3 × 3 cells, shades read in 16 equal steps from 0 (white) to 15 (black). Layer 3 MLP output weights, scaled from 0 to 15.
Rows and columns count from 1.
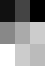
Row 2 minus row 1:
-7 -6 -12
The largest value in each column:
14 11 15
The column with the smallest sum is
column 2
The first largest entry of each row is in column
3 1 3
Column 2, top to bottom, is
11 5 3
